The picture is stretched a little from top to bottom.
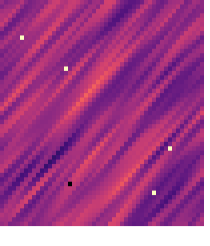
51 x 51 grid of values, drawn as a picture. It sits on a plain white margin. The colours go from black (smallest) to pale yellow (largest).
Odd rows or columns: none. Grain: diagonal, up to the right. Lone odd cells: 5, 4 higher and 1 lower than their neighbours. Histogram: heavy tails on both sides. Mirror symmetry: none.
